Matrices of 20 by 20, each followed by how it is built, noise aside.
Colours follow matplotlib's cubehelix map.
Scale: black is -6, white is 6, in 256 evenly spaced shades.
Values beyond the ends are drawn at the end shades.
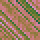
Toeplitz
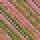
Toeplitz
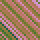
Toeplitz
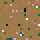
sparse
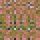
low rank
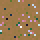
sparse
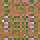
low rank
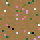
sparse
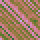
Toeplitz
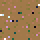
sparse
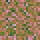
low rank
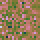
low rank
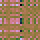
low rank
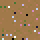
sparse
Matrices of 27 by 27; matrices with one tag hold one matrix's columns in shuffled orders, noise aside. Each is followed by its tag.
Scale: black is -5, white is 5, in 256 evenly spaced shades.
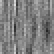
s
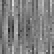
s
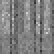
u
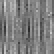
s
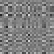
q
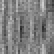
s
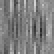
s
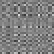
q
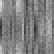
s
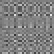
q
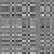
q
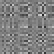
q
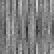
s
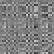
q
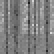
u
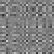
q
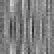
s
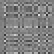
q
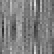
s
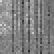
u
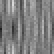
s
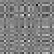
q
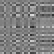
q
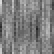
s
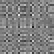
q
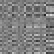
q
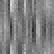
s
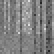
u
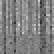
u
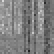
u
